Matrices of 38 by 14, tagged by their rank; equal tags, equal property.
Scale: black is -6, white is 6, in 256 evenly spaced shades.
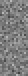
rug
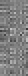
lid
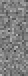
rug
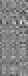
lid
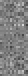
lid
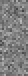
rug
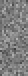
rug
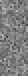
rug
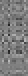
lid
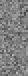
rug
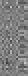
lid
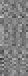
lid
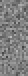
rug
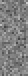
rug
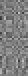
lid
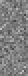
rug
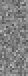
rug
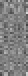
lid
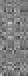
lid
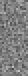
rug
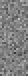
rug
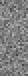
rug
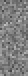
rug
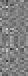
lid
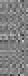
lid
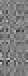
lid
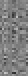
lid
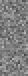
rug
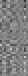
lid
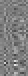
lid
